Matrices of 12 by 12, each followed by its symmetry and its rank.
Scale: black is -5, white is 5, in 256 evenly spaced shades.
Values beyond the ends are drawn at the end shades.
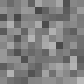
neither, full rank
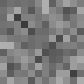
symmetric, full rank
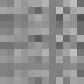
neither, rank two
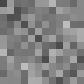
symmetric, full rank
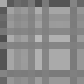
symmetric, rank one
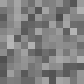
neither, full rank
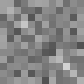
symmetric, full rank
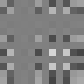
symmetric, rank one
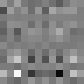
neither, rank two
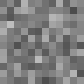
neither, full rank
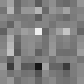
neither, rank two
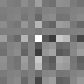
symmetric, rank one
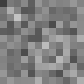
symmetric, full rank
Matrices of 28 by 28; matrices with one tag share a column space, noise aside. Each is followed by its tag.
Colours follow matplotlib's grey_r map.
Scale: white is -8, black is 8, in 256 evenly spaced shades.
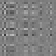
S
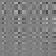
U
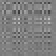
U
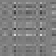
S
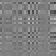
U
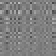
U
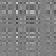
U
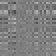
U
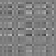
S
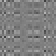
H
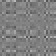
H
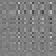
U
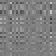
U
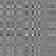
S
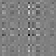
S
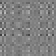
S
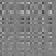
U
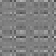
H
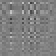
U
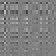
U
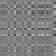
S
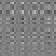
U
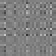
S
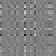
S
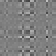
H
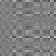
H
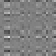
H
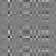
H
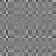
H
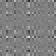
H
